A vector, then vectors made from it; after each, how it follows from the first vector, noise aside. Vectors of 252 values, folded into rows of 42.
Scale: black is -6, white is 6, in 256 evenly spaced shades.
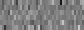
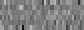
reversed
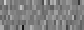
reversed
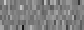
reversed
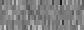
sign-scrambled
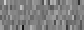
reversed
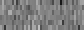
sign-scrambled
